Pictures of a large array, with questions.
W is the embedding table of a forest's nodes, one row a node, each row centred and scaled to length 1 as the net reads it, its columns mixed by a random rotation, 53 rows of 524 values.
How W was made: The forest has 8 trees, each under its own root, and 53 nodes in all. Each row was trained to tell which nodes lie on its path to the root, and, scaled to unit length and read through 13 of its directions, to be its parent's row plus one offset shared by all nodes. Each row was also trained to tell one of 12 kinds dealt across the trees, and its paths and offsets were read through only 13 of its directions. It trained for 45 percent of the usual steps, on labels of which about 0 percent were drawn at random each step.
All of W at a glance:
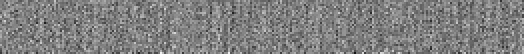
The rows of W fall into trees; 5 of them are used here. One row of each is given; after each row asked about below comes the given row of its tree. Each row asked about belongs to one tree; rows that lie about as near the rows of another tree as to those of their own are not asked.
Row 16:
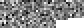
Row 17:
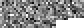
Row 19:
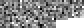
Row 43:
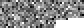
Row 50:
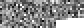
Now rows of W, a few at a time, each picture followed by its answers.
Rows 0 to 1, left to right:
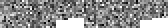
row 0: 17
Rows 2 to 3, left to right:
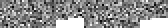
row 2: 43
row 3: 19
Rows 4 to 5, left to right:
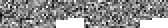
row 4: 19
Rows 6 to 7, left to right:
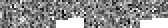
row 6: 17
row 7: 43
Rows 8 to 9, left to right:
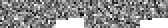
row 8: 43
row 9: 17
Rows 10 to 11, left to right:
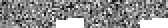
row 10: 19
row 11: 43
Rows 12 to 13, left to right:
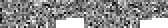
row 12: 19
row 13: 43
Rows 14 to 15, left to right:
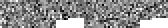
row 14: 17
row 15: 19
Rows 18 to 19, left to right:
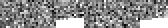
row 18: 43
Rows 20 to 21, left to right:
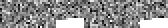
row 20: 19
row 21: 19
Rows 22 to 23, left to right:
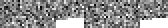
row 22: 19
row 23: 19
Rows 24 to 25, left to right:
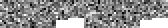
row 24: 17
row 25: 16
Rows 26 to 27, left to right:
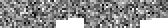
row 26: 43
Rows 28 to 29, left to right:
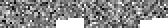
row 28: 50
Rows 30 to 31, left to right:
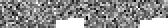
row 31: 16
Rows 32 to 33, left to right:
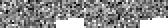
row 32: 43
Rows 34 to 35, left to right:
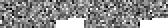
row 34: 16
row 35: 17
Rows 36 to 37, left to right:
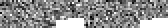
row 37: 16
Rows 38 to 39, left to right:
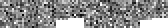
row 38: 43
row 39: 16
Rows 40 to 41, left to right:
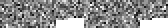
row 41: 17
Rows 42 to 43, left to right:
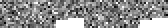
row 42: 19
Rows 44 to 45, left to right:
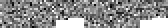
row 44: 17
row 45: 16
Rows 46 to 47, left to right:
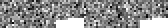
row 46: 43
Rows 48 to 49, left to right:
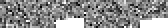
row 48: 19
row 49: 43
